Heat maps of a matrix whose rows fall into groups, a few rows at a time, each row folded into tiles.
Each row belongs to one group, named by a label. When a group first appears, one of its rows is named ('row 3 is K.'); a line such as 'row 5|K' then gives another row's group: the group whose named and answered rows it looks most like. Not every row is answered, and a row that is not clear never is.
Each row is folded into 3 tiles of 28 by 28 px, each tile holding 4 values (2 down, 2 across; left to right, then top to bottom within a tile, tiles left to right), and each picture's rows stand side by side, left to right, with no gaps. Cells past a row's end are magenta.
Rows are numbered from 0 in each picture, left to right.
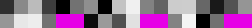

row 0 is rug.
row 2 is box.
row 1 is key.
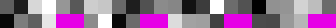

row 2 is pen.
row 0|key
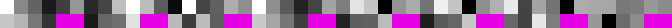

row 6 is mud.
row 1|key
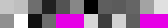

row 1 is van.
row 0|box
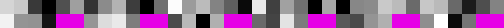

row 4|key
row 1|rug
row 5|box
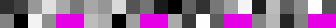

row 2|van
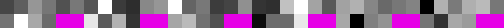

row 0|rug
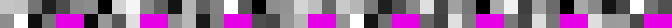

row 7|pen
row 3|key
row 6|mud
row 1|key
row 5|mud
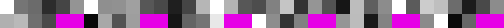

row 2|key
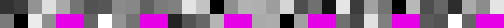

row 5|van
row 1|rug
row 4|mud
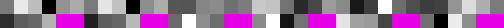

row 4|pen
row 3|box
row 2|rug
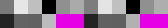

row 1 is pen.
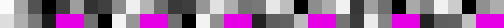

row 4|mud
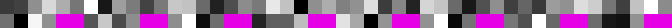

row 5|box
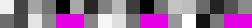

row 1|rug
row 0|mud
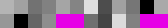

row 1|mud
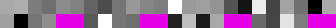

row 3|mud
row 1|rug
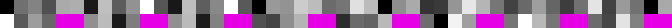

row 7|mud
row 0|van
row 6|rug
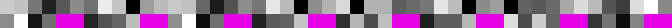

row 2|box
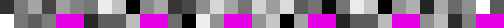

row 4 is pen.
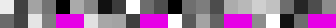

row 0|mud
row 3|box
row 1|pen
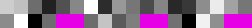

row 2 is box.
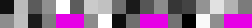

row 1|box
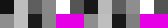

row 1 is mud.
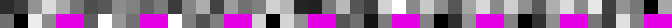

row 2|van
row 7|mud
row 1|rug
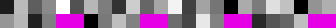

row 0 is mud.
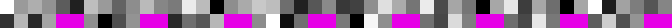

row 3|box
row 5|mud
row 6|mud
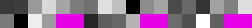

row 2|van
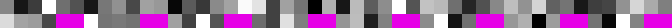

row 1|van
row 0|pen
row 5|box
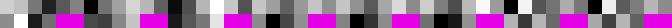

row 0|box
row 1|key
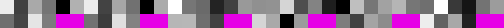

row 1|mud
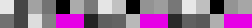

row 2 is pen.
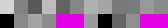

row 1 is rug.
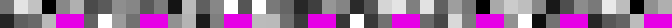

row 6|box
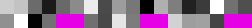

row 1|mud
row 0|box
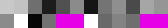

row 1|van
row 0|box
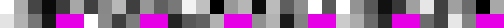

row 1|van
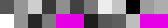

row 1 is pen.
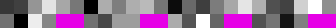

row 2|van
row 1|key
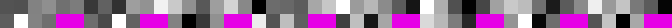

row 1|van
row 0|rug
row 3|van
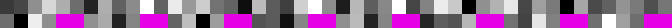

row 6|mud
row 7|rug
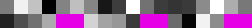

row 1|pen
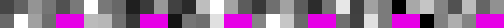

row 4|mud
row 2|key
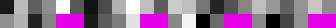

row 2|box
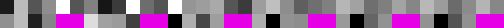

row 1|pen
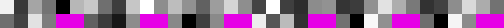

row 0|mud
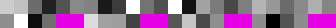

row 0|box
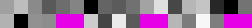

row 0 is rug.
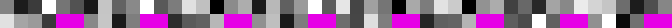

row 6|van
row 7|box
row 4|mud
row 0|pen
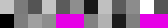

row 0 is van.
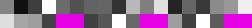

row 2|van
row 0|pen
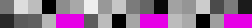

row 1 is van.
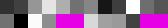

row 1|pen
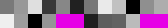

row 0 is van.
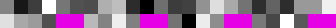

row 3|van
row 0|pen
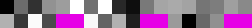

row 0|van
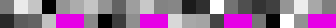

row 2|pen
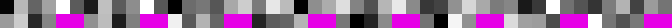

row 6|pen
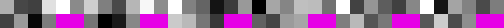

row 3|key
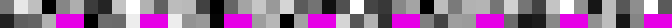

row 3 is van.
